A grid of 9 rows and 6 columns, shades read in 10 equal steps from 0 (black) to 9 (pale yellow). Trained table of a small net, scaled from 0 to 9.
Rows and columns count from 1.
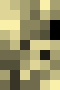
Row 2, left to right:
8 8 6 4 7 5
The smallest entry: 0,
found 2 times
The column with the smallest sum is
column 6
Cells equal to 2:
3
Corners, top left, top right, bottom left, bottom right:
8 6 4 9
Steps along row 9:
down up same up up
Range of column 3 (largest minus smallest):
6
